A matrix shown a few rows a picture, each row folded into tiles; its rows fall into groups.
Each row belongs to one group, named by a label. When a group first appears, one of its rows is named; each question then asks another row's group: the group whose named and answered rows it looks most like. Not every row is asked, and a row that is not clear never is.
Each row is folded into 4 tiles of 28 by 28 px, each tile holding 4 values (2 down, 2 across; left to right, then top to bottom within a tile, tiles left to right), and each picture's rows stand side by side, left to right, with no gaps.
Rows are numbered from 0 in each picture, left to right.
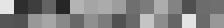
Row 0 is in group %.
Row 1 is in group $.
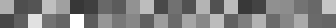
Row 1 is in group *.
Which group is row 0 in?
$
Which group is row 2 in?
$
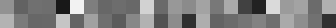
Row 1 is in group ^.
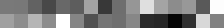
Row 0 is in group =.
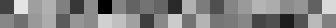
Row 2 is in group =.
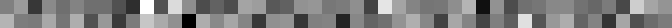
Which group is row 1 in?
^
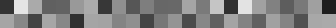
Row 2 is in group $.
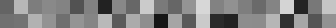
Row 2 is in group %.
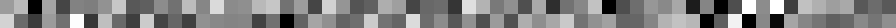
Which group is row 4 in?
*
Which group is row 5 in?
*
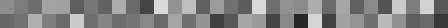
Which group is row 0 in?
$
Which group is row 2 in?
^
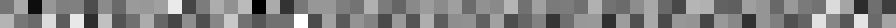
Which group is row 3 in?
^
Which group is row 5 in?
^
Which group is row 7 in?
$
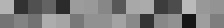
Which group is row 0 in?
%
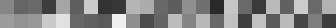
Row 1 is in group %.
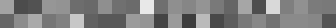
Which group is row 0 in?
$
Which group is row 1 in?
^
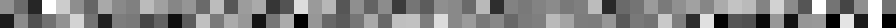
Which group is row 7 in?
^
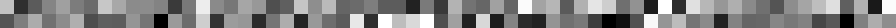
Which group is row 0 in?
$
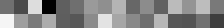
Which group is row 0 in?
*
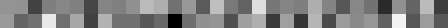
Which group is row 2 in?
^
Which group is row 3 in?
=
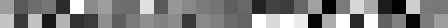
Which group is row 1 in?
^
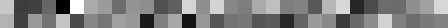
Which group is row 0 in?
%
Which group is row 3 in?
%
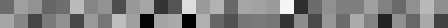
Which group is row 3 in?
^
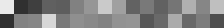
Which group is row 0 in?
%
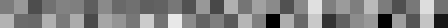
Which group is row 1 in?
=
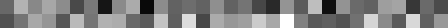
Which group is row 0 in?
$
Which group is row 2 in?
=
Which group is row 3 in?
$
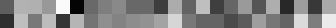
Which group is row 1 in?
=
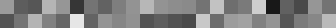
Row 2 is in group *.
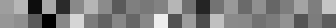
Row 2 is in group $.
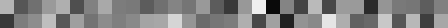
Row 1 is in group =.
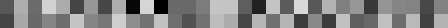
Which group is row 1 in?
*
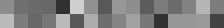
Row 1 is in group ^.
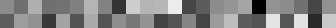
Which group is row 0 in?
^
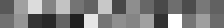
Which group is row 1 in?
=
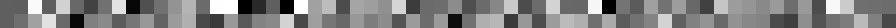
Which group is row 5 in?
*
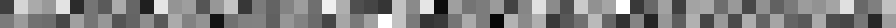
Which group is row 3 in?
=
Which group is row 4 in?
^
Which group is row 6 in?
*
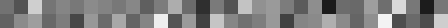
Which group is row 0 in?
^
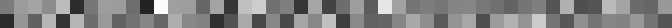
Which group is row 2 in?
*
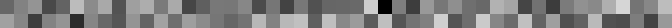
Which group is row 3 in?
*
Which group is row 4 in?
$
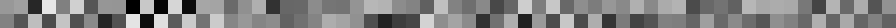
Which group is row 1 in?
*
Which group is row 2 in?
*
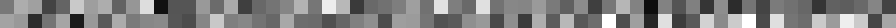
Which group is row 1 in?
*
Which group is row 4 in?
^
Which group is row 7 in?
=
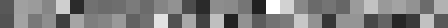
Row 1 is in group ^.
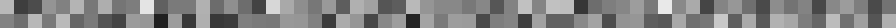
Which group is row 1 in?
^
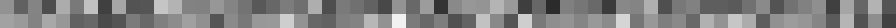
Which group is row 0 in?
=
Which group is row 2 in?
=
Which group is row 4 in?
$
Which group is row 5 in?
=
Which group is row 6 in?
=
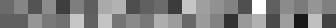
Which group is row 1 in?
%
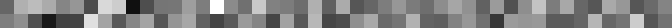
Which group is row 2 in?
^
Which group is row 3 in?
$
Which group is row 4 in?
^
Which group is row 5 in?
$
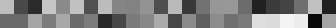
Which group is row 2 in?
=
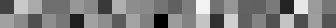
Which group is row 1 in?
^
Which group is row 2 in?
%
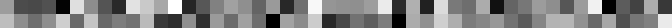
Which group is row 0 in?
%
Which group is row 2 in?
^
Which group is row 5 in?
*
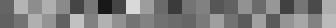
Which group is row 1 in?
*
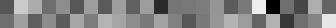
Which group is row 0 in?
*
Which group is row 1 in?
*
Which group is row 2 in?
*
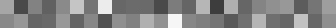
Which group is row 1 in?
=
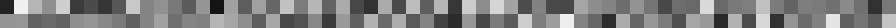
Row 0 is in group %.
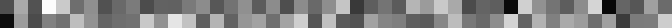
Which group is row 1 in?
=
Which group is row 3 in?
%
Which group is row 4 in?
%
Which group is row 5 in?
*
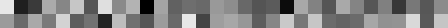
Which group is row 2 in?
%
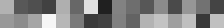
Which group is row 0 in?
=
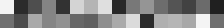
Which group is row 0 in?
%
